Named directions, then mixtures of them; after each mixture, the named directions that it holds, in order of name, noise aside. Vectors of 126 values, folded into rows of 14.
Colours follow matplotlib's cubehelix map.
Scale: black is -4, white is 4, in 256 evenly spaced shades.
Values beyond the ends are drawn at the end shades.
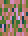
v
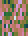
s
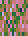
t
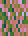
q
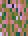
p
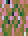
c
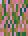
p, t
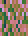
q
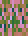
t, v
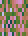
s, t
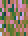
p, q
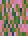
q, t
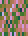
t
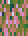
c, t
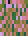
p, t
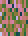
p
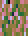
c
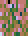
c, p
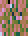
c, p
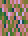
q, v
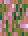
s, t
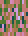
v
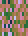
s, t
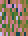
p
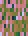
p, v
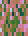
c, t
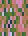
s, t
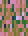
p, v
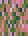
t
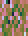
c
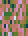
s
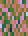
q, v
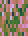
c, t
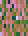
p, v
